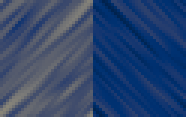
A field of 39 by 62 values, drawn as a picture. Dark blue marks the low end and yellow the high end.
The table splits into one row of 2 panels. Panel 1,1: low, slanting up to the right. Panel 1,2: very low, slanting down to the right, faint in contrast.
